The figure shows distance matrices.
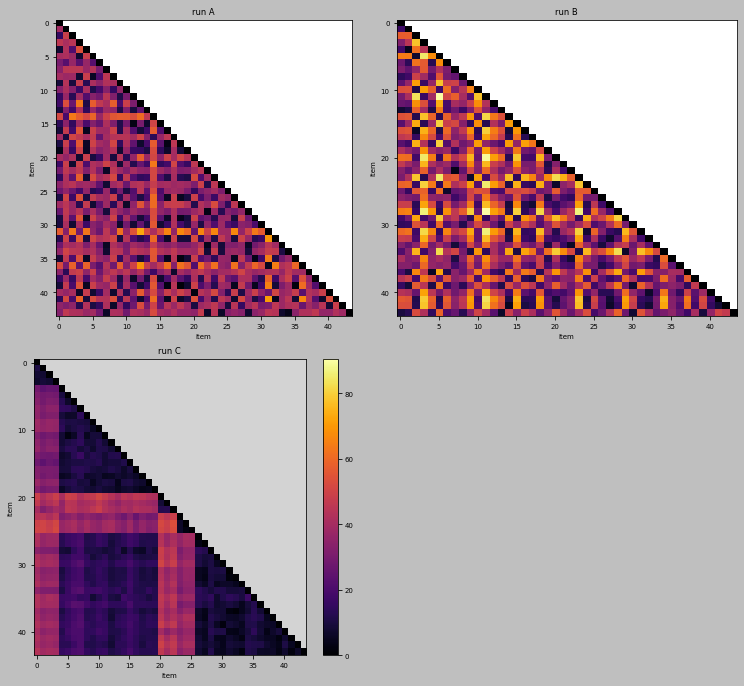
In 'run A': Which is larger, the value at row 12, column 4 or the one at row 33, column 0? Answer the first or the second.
the second
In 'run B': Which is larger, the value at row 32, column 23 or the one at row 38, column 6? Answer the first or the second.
the first
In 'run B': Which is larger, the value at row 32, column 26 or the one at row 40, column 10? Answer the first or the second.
the second
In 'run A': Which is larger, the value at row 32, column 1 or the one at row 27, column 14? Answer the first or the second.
the second
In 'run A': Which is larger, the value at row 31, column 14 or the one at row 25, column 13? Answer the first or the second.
the first
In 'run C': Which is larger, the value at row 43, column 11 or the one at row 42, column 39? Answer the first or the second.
the first
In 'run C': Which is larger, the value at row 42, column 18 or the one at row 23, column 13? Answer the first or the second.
the second
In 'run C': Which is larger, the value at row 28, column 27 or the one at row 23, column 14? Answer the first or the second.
the second
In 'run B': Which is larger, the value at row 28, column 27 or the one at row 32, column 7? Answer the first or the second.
the second
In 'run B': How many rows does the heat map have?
44
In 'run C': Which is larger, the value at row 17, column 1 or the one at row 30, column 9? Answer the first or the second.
the first
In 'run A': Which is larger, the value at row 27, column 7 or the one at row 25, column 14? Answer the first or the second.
the second
